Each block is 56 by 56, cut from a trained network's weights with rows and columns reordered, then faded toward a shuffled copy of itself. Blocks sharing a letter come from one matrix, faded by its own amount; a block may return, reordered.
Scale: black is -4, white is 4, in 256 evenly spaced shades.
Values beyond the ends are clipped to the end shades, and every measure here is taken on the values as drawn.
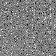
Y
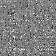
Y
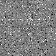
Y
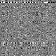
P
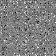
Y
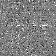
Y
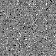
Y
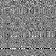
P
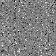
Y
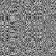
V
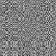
V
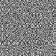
P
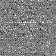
Y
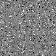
Y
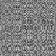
V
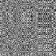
V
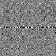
P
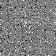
Y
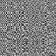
V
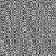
V
